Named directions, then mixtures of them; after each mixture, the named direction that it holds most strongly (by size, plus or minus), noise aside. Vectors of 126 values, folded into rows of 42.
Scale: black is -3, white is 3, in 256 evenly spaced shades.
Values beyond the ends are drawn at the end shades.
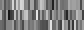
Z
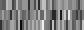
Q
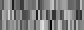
Z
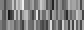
Z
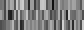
Z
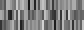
Q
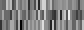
Q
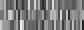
Q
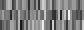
Q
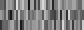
Q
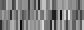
Q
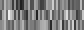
Z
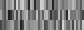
Z
